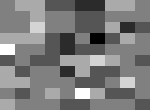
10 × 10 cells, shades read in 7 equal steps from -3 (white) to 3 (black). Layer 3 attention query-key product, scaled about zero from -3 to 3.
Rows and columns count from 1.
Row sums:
2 1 2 3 2 -1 3 -2 -2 2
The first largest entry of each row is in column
6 6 9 7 5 1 5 6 2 5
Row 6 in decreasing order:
1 1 1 1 0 0 -1 -1 -1 -2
